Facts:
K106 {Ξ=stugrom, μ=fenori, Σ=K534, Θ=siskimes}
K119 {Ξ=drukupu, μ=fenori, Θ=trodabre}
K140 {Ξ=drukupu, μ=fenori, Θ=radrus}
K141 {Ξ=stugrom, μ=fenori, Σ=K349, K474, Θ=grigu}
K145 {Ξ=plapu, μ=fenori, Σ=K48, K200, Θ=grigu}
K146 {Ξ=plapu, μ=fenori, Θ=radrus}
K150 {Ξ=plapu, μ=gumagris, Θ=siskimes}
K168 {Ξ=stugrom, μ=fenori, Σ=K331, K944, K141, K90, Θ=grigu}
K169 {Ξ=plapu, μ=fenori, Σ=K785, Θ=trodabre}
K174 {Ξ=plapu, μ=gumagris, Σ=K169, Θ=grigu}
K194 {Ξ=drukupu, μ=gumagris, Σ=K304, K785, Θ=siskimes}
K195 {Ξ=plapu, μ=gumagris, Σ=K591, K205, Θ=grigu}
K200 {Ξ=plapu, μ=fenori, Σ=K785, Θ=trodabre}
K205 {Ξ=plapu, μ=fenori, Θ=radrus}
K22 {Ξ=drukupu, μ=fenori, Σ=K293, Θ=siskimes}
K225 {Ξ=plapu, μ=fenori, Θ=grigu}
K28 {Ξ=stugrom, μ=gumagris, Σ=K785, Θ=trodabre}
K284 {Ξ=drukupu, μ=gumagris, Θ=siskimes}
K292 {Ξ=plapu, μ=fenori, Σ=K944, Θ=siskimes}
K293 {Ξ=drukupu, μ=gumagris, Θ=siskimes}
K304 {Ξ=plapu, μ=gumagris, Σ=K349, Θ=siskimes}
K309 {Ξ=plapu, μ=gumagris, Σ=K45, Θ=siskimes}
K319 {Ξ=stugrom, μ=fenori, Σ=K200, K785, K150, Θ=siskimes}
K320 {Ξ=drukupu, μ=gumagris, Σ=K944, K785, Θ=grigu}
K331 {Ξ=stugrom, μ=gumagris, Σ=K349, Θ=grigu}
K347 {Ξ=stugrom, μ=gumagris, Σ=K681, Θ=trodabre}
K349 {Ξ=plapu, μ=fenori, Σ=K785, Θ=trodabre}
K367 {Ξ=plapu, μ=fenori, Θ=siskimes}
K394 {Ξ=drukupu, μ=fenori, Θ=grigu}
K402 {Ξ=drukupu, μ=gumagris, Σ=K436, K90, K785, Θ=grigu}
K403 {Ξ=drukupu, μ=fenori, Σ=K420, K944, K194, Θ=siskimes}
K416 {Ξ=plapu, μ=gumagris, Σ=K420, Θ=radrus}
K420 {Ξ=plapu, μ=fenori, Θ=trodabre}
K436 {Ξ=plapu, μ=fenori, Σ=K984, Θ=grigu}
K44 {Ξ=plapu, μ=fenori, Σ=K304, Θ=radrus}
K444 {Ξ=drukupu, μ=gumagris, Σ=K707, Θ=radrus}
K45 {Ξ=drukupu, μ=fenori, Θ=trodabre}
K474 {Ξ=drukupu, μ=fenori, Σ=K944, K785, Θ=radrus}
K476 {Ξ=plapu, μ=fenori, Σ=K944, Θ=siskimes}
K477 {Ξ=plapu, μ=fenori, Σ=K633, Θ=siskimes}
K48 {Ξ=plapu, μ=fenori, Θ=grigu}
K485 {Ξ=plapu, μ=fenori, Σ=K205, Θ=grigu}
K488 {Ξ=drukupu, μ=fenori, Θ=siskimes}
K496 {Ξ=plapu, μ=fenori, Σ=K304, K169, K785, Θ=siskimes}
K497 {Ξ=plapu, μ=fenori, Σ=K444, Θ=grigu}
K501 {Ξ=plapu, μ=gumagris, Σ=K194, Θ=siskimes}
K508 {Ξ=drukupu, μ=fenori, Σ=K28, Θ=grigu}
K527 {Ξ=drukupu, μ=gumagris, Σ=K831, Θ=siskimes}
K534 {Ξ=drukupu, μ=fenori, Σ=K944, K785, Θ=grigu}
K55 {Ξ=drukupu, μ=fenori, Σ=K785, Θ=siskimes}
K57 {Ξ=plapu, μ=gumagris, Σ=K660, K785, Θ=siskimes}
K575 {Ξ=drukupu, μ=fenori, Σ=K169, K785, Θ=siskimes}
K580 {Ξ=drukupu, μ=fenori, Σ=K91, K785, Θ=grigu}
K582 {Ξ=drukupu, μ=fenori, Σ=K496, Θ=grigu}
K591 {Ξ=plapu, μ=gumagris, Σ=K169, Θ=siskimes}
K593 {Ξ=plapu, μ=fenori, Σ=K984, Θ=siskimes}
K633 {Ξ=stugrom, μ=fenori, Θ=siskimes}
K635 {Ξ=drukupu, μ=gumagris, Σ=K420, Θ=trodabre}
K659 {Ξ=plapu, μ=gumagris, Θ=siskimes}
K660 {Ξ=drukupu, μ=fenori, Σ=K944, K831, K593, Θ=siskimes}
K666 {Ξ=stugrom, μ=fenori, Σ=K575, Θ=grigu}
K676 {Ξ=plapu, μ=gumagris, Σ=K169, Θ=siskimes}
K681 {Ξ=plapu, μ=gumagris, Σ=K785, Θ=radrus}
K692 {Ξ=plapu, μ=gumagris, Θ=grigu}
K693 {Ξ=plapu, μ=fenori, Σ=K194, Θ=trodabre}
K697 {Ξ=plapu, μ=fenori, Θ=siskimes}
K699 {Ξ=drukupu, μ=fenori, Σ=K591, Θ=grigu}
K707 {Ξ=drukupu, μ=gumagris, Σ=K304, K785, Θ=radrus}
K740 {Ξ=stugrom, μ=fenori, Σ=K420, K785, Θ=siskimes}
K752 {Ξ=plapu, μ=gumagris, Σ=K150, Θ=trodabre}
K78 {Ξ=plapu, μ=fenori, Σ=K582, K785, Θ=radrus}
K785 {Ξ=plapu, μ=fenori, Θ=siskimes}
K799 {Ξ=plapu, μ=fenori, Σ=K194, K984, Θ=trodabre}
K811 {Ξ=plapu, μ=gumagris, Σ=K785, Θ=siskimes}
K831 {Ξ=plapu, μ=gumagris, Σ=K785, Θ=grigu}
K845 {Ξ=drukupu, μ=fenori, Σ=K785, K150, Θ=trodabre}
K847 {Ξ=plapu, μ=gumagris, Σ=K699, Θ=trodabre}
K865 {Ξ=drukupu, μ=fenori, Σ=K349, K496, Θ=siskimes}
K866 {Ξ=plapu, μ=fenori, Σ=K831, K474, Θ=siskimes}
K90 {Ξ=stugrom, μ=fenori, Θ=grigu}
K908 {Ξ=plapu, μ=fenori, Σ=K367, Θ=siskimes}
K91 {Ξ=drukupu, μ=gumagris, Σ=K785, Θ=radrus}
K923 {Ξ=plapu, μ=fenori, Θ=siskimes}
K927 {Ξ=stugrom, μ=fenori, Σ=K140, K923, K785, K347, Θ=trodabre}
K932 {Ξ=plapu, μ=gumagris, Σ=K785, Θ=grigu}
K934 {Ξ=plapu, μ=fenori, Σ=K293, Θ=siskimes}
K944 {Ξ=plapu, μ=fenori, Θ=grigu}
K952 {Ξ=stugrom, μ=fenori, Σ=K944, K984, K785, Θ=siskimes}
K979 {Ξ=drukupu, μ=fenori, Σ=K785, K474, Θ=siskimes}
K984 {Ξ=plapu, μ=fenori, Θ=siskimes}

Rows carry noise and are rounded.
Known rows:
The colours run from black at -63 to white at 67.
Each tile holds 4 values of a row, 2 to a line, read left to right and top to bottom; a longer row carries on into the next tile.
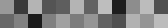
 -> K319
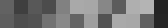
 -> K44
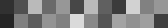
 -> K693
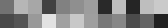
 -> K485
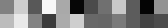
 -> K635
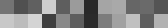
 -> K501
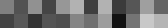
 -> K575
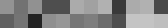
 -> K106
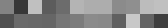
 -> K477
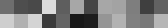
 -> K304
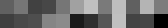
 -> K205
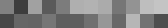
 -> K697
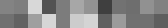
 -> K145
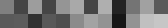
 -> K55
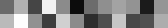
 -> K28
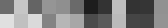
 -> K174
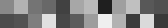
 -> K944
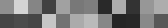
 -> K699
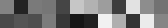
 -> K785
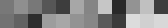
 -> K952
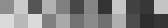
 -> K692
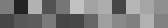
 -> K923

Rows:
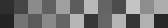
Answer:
K169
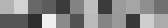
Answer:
K90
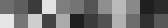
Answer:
K681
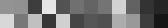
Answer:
K416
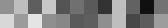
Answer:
K831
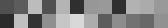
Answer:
K927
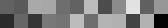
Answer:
K420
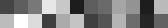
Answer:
K752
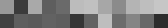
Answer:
K367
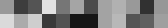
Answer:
K150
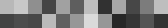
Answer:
K394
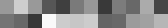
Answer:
K168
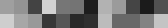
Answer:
K194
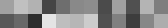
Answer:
K666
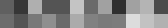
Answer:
K866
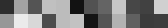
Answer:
K847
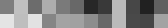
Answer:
K932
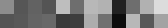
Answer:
K22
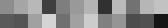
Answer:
K225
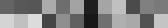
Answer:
K676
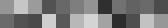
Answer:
K534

